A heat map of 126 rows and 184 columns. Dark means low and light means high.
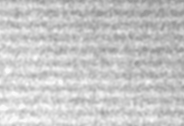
Average level on the scale: 80%. Ninth with the highest average: bottom left. Slope: up to the bottom left. Stripes: horizontal, repeating 10 times.
